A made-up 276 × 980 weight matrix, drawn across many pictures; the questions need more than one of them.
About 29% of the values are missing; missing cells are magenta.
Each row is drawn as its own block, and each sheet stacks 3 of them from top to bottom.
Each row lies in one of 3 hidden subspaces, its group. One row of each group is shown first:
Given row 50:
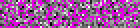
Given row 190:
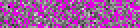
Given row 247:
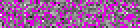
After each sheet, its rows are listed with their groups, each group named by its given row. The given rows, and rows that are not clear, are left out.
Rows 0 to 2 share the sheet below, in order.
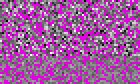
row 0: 190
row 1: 50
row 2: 50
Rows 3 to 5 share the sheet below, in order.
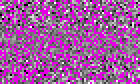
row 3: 247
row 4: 247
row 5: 247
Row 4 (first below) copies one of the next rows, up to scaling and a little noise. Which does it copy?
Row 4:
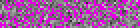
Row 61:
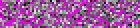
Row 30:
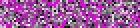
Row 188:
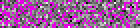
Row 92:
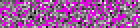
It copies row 188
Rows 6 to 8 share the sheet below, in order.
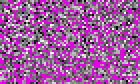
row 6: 190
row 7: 190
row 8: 50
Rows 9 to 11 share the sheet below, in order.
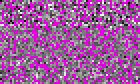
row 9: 50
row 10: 247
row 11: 50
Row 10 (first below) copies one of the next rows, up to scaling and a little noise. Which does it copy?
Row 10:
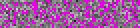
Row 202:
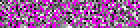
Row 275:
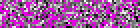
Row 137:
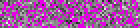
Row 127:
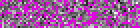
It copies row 275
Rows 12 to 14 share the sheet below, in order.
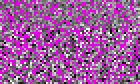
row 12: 50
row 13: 50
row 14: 247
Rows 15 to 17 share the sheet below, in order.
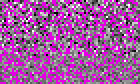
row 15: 190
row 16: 190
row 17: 50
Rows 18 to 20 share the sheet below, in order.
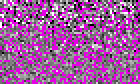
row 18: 247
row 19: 50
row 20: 247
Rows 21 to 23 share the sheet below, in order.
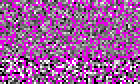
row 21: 50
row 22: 50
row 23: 190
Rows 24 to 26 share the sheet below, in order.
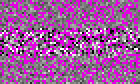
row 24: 190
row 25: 50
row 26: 50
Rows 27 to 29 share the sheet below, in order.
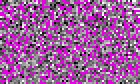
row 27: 50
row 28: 247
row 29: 190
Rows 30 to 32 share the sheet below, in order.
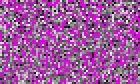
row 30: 247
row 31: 247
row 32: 247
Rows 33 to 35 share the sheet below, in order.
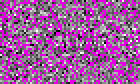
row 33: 190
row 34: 50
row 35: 50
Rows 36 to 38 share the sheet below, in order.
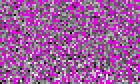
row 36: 190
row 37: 50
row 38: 50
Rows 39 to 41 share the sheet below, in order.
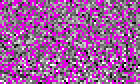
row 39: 190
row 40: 190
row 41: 50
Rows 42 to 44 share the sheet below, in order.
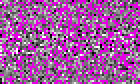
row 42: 50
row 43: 247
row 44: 247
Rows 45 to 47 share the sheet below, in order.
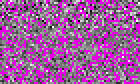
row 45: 247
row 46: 50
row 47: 190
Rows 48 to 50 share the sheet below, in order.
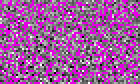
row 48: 247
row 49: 190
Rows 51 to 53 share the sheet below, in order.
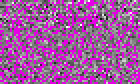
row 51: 50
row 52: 190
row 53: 50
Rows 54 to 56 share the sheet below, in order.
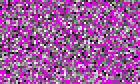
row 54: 247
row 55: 190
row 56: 50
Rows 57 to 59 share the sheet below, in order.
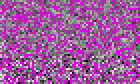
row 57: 190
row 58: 247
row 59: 247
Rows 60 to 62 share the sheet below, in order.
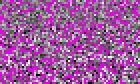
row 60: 50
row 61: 247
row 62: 247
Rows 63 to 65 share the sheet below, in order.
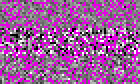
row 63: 190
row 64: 50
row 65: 247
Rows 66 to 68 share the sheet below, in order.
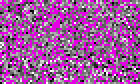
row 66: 50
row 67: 247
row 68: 50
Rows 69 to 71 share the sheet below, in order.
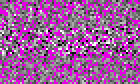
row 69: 190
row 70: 190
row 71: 190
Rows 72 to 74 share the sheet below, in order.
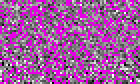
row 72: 50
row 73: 190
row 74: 247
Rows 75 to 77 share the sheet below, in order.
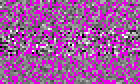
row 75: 50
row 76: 247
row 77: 190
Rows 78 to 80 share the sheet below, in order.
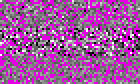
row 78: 50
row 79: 247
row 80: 247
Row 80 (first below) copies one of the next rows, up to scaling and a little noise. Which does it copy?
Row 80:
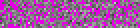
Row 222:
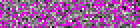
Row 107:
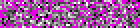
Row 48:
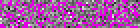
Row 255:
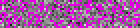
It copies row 255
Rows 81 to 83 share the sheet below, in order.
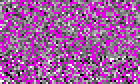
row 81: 190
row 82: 50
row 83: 50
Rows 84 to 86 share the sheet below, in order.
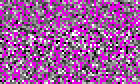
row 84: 247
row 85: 190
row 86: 190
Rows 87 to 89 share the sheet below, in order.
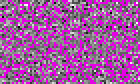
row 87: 247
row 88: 247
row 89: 50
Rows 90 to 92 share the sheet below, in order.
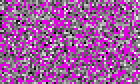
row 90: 247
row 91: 50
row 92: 247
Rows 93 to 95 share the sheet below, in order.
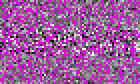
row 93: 190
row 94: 247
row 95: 247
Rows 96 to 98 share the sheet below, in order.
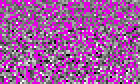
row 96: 50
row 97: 50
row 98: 190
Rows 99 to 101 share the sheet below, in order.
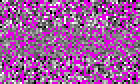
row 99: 50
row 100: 50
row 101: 190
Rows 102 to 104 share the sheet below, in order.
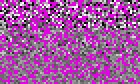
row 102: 190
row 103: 190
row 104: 190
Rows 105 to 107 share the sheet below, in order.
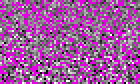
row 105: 50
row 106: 50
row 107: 247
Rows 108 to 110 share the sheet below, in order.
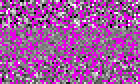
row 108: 247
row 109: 50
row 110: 50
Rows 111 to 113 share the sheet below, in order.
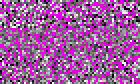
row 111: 247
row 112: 50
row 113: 247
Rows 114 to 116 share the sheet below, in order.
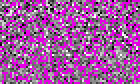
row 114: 190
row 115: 247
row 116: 50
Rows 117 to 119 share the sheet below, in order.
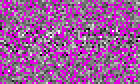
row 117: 247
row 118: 50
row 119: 190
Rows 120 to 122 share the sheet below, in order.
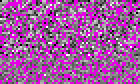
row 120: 50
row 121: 50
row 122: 247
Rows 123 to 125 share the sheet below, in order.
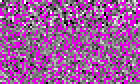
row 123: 50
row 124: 50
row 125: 190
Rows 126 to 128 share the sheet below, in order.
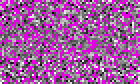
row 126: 247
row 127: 247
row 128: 50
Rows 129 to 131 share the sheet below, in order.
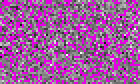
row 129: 50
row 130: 50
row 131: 50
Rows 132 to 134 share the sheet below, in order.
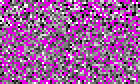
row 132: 247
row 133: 247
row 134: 190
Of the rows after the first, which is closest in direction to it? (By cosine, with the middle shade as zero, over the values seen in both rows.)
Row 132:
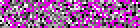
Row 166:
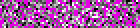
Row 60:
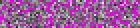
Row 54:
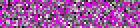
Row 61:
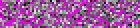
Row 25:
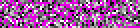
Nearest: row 61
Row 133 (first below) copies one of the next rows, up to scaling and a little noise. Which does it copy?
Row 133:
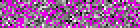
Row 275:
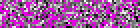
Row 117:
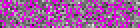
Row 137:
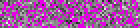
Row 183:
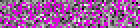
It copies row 137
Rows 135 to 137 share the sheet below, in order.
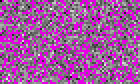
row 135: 50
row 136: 50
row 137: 247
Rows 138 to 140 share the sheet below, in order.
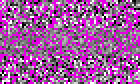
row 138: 50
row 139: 247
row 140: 247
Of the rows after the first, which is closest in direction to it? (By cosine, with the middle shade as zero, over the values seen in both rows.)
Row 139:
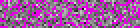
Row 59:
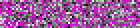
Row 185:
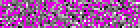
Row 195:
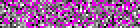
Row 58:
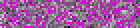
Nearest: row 185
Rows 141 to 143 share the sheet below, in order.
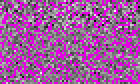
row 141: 190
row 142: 190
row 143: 190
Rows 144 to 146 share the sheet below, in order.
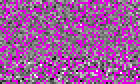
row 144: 50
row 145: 190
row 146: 50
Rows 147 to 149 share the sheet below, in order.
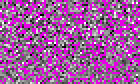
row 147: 247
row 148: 50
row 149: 50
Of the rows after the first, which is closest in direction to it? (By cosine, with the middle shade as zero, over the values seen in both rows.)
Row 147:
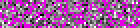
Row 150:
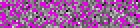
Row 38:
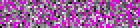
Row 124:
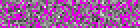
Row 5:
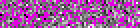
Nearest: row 5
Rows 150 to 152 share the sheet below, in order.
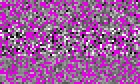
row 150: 247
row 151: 247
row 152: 50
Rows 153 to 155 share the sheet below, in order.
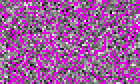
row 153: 247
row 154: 50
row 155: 190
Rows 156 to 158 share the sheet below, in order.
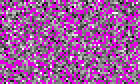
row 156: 247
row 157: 190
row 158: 190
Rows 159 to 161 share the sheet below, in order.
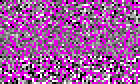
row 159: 247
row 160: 50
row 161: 247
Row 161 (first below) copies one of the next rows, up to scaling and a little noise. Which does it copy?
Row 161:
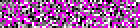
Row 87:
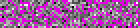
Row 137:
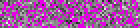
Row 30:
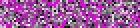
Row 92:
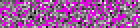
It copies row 92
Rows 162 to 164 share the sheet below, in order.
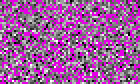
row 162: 190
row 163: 190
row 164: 190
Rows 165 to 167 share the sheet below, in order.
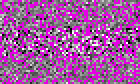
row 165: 247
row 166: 190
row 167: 50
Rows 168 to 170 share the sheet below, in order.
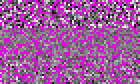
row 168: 247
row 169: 50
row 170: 247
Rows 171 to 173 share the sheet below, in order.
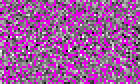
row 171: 50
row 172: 247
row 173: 247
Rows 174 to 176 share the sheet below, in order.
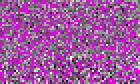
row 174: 50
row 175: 190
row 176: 190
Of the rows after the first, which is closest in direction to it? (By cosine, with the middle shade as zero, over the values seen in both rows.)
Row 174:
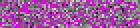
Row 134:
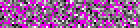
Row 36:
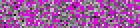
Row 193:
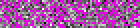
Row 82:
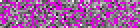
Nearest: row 82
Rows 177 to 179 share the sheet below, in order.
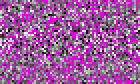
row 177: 50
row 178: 247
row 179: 190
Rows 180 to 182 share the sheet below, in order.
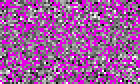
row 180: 190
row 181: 190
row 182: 50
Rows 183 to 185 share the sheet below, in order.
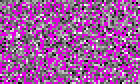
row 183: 247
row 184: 50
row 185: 247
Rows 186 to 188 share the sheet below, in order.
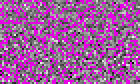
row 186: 247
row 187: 190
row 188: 247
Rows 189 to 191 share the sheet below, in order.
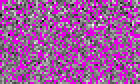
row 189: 247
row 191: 247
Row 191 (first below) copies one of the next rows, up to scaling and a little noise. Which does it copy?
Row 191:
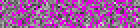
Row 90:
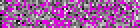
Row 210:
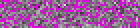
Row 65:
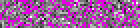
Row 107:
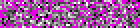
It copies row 210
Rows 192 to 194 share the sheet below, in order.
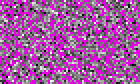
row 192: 190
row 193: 50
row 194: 190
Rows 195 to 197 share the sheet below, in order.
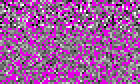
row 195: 247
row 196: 50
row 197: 50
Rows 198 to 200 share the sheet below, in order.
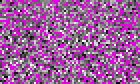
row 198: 50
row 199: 190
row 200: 190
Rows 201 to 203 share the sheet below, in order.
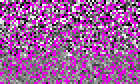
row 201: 247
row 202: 247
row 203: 190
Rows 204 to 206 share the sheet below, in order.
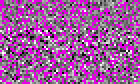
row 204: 50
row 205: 190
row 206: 50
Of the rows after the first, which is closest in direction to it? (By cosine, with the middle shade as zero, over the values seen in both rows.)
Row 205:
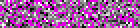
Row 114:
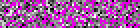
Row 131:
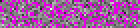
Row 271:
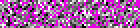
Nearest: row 271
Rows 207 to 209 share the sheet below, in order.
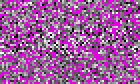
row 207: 247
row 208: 50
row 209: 190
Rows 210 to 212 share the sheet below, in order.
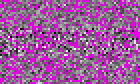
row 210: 247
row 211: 247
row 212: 50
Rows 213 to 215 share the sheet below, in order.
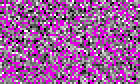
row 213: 50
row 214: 190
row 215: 190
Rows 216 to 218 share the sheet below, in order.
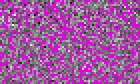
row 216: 190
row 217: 247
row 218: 190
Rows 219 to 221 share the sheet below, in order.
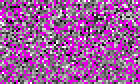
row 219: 50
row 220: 50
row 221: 247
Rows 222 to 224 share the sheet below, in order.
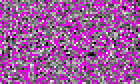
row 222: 247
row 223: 247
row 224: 190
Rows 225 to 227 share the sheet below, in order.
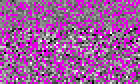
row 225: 247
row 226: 50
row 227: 247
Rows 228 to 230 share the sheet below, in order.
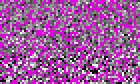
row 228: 247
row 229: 190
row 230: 190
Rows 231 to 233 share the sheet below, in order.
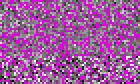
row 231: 247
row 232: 247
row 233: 190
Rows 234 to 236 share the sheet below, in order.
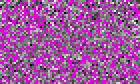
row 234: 50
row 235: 50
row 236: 190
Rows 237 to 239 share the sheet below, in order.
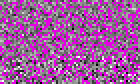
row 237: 190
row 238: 50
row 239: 50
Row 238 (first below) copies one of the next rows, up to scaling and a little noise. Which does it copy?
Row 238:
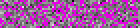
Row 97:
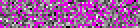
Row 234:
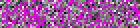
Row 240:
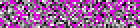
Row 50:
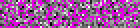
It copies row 234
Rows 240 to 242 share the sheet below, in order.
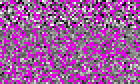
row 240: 50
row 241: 247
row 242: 190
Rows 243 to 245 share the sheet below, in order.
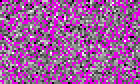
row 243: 50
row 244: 190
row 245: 247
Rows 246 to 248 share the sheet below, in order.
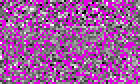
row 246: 190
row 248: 50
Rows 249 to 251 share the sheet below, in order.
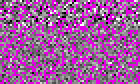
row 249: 50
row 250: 50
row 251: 50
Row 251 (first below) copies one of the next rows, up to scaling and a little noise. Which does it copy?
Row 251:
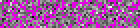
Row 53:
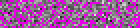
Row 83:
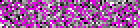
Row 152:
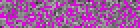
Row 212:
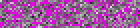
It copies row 212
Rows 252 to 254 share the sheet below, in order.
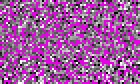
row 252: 247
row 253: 247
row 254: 247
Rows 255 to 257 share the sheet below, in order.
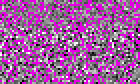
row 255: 247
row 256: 247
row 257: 190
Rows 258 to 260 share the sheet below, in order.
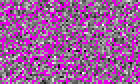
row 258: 190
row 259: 247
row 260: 50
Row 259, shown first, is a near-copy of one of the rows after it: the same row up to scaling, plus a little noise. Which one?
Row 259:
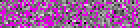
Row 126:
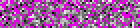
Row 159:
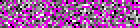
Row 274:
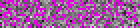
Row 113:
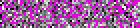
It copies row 159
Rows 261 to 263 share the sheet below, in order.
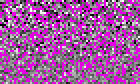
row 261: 190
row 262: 247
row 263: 50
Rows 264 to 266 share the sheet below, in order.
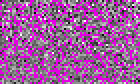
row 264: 247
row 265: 190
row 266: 247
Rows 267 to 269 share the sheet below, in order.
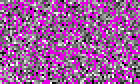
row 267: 190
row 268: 190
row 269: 247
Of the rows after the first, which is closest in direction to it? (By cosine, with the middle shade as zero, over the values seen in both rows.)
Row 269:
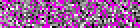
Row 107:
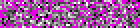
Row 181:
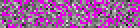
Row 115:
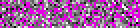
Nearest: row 181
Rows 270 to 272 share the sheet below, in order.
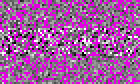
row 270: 247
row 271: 190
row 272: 247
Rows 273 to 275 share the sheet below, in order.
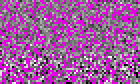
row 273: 247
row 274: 247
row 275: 247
